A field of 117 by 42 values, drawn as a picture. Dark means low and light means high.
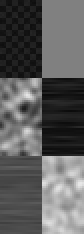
The table splits into 3 rows of 2 panels. Panel 1,1: very low, checkered, faint in contrast. Panel 1,2: middling, flat. Panel 2,1: middling, blotchy, strong in contrast. Panel 2,2: very low, streaked across, faint in contrast. Panel 3,1: low, streaked across, faint in contrast. Panel 3,2: high, blotchy.
